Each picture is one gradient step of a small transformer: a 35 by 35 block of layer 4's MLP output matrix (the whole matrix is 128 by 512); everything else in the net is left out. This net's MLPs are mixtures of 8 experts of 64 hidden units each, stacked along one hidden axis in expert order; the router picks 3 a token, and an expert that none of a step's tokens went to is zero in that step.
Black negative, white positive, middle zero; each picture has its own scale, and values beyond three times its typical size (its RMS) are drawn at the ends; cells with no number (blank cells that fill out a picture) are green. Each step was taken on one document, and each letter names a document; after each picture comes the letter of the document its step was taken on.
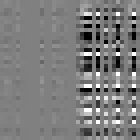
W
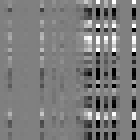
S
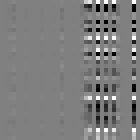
S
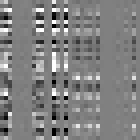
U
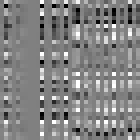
W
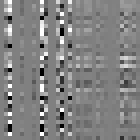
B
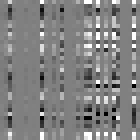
S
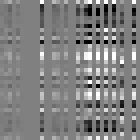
W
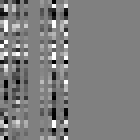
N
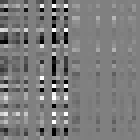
N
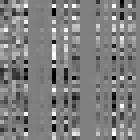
N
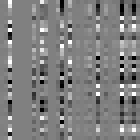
B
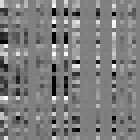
N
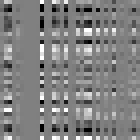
W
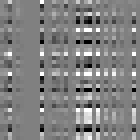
W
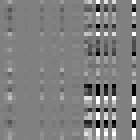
S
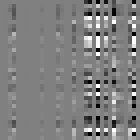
S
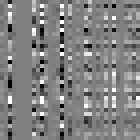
B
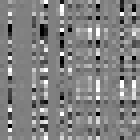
B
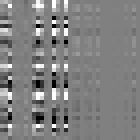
U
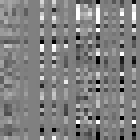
W
